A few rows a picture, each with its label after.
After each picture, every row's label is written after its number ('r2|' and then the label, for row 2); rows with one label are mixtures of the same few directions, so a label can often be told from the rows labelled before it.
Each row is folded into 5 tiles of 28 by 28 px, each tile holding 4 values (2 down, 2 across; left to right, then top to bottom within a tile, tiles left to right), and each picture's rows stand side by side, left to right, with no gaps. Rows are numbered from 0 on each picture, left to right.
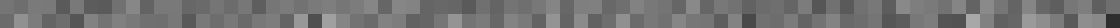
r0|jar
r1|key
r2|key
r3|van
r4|key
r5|key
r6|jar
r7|jar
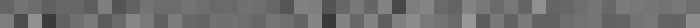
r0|key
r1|key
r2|key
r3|key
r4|jar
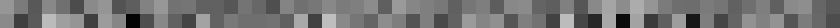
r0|jar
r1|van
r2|key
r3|jar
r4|van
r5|jar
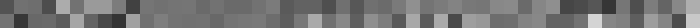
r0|jar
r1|jar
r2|van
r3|key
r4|van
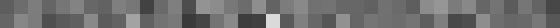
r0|jar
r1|jar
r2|van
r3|van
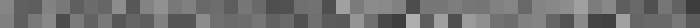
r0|key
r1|van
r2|jar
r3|key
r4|van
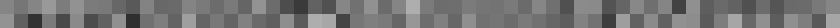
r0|van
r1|key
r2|van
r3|key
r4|key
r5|van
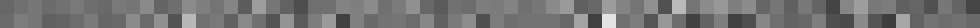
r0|jar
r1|key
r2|van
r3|van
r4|key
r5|van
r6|van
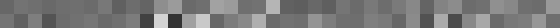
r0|key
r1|key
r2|van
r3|key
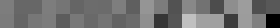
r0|key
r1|jar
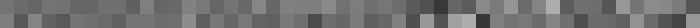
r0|key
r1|key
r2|van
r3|van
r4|jar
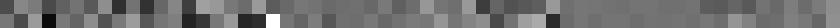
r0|key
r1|jar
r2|key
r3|jar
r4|key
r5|van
